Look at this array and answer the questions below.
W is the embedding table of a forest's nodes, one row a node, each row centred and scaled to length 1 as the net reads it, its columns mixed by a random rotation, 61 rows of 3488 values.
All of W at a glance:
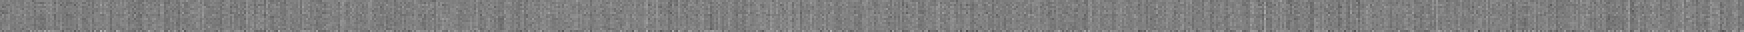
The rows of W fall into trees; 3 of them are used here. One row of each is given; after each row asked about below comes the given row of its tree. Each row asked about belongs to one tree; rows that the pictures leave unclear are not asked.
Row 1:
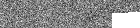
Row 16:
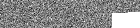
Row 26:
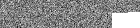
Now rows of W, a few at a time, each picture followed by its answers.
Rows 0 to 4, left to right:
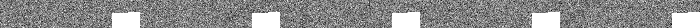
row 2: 16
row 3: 16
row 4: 26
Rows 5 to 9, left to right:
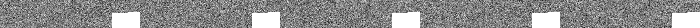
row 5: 1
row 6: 26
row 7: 16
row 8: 1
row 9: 16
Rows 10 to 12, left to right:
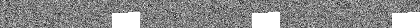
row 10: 1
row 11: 1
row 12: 26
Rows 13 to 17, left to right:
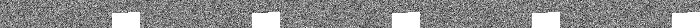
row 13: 26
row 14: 1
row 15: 1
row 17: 16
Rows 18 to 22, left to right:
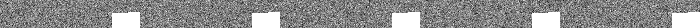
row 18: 26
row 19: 1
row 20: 16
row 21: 1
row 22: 26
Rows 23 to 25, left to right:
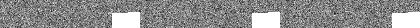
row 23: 26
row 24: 1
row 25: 1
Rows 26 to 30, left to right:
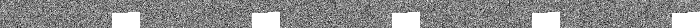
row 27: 1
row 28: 16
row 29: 16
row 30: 16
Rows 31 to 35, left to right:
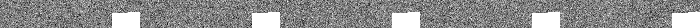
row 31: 26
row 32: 26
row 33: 16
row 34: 16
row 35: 1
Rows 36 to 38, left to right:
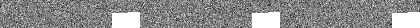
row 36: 26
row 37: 1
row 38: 26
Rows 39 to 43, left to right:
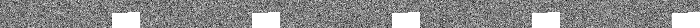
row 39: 26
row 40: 26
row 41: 26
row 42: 16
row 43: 1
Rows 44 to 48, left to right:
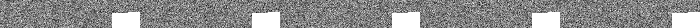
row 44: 1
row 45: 16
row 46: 26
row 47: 26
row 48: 26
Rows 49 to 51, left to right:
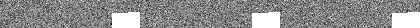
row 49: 26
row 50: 1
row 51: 16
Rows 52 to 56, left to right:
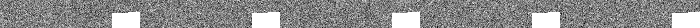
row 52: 1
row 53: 26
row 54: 16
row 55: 26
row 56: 16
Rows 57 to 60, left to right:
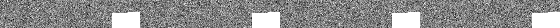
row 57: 16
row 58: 26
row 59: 26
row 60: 1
